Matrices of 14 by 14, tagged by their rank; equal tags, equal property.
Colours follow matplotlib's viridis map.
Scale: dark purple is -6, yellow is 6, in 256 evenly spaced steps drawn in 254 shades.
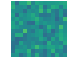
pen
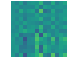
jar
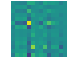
jar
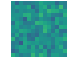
pen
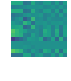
jar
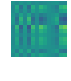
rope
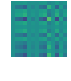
rope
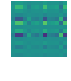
rope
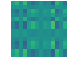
rope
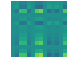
rope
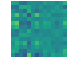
jar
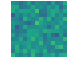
pen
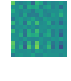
jar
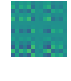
rope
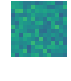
pen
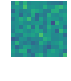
pen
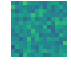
pen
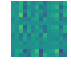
jar
